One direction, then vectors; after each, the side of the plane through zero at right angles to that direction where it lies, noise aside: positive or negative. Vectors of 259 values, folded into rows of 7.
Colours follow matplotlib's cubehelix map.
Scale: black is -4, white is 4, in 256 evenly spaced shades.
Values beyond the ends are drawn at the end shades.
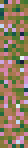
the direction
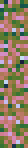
positive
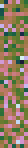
positive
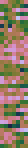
negative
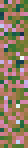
positive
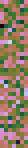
negative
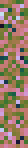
negative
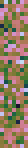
negative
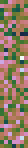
positive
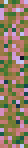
negative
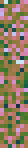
negative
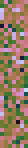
negative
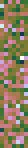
positive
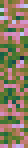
negative
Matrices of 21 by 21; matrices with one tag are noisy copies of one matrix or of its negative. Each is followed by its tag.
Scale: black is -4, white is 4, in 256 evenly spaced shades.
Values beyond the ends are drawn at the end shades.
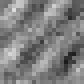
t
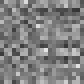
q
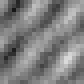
t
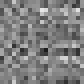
q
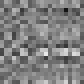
q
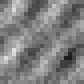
t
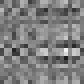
q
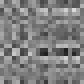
q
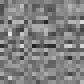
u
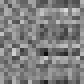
q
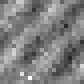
t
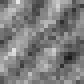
t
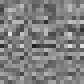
u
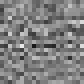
u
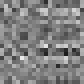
q
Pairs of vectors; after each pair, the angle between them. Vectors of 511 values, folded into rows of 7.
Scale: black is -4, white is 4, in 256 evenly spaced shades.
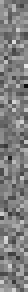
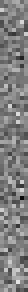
orthogonal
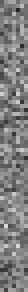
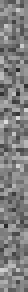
nearly opposite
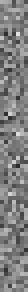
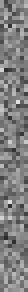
orthogonal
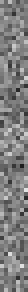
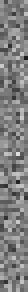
partly aligned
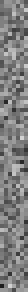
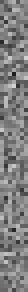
orthogonal
